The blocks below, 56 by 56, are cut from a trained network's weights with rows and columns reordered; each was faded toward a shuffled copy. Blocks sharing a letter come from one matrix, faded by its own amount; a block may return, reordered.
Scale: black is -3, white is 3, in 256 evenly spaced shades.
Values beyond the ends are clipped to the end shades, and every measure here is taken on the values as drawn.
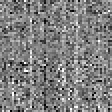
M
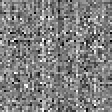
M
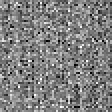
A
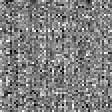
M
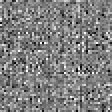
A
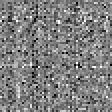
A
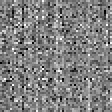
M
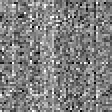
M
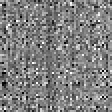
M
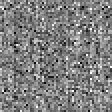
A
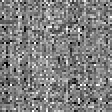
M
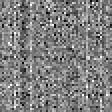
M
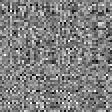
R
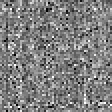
A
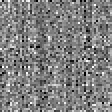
M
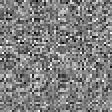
R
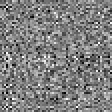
R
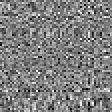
R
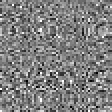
R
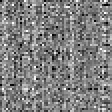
M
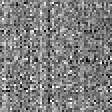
M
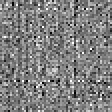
M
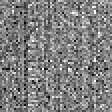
M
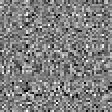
R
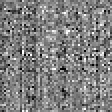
M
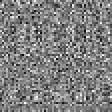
R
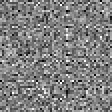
R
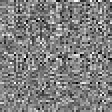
R
